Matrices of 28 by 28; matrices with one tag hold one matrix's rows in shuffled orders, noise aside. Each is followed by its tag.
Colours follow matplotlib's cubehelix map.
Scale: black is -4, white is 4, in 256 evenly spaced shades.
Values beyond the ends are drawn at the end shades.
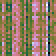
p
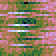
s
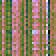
p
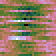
s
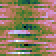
s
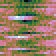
s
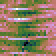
s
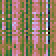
p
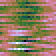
s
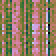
p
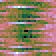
s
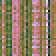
p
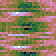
s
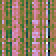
p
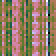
p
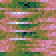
s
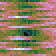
s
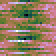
s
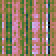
p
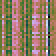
p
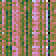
p
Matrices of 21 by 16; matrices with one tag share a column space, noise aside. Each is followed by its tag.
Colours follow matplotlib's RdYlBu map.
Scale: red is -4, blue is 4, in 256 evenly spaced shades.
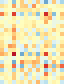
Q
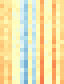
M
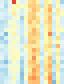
M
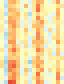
M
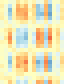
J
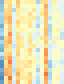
M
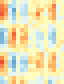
J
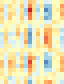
J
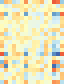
Q
